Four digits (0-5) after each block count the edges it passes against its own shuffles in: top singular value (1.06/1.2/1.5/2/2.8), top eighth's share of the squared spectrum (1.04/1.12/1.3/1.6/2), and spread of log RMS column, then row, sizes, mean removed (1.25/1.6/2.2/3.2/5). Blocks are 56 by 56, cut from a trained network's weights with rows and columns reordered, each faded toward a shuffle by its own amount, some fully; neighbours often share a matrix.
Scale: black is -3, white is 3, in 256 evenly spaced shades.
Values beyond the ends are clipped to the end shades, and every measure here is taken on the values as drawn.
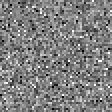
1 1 0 1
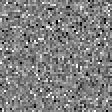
1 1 0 0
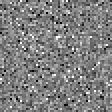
1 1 0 0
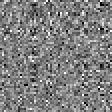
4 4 2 2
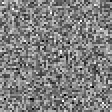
0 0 0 0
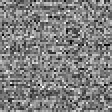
3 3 0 1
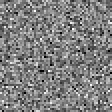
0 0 0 0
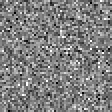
0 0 0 0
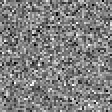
2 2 0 0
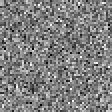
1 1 0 0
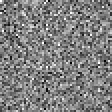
2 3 0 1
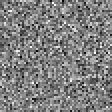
1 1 0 0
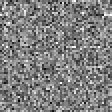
3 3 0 1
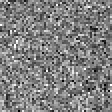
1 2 0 0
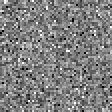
0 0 0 0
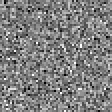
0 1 0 0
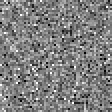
0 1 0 0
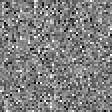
3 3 1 1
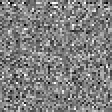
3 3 1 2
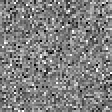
2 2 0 0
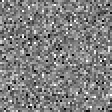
1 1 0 0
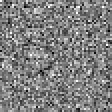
3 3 1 0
